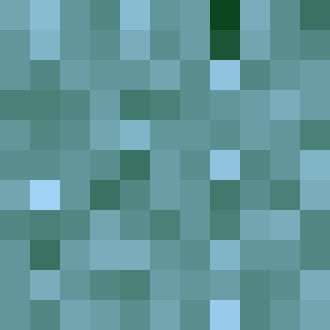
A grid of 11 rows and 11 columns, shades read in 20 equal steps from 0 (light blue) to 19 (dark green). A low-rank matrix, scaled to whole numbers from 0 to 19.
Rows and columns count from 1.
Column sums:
90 86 89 90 89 88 91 92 88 88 88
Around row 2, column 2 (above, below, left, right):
3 10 8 8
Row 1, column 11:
13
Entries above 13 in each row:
1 1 0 0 0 0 0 0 0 0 0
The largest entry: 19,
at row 1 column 8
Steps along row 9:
up down down same up up down up same up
